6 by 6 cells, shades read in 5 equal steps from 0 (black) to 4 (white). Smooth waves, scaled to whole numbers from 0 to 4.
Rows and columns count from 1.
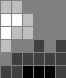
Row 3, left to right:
4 3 3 2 2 2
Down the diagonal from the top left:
3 4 3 1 1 1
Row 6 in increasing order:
0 0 0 1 1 1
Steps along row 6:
same down same same up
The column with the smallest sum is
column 4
